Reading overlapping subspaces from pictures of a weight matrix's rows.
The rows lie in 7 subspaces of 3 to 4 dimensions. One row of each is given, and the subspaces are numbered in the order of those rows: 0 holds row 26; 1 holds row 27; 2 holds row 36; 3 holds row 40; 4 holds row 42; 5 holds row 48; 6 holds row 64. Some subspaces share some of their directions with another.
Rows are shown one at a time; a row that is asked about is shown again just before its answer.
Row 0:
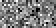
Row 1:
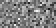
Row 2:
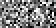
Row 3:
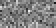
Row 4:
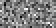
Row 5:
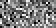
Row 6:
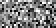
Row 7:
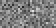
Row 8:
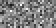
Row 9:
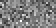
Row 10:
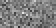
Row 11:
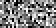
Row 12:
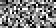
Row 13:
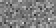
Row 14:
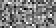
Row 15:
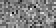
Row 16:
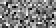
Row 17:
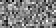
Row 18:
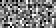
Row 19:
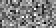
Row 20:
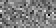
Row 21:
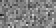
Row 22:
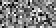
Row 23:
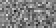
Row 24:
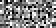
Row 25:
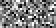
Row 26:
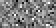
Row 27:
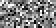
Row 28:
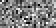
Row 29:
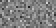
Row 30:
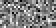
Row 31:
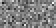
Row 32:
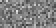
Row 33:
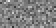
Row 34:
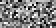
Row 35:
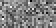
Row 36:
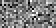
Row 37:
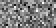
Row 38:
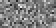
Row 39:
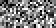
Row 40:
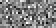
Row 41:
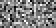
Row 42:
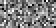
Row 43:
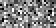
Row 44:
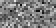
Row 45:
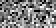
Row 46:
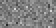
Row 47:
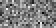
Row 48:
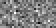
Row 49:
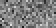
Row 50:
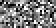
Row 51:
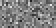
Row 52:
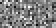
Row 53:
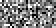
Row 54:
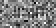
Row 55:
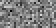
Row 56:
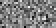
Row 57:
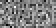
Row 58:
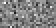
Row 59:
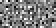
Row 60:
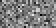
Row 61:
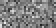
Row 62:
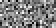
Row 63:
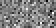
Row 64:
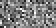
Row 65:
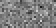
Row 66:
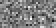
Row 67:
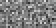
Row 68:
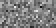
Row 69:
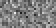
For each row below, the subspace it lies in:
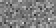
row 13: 5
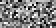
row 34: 5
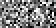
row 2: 4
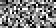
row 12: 1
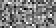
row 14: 6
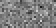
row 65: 1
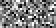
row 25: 0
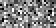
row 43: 4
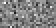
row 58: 5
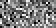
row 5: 6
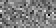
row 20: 6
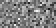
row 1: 4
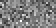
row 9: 6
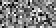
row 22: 2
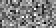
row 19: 5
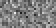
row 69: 5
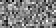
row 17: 3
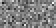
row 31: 3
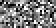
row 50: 1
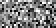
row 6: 4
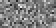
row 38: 0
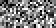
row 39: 1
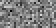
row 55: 1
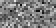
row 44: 1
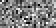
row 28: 3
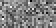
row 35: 2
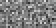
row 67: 4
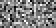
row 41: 6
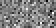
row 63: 4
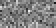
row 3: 0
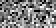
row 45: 4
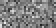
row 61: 5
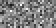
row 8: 1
